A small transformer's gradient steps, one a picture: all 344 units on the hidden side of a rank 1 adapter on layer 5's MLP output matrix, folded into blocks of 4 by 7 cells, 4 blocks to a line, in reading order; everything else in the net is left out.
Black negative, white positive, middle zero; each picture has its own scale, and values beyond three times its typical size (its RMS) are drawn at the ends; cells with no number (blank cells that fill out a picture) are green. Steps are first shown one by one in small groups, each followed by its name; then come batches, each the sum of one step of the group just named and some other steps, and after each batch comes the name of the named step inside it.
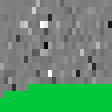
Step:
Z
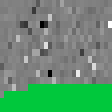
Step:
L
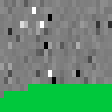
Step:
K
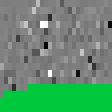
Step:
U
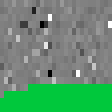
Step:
L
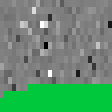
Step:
Z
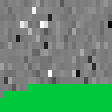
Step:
Z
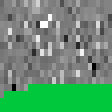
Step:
Z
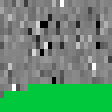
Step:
K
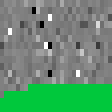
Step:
Z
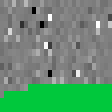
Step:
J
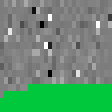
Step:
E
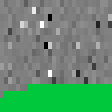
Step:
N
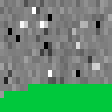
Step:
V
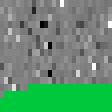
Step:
N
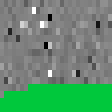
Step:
V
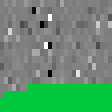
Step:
E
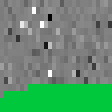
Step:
J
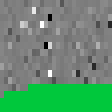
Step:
N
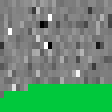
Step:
E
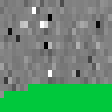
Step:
V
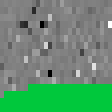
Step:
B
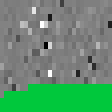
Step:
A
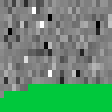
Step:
B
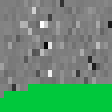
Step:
A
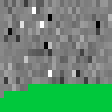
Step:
B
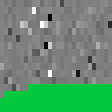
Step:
A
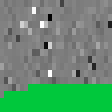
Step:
A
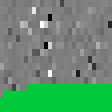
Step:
A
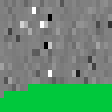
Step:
A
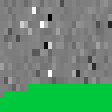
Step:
A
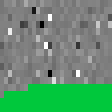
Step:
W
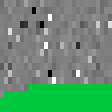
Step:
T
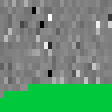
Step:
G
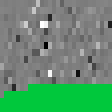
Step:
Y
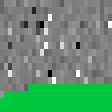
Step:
T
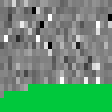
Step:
G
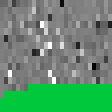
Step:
T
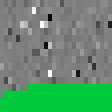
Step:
Y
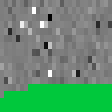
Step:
G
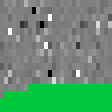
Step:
W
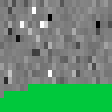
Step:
W
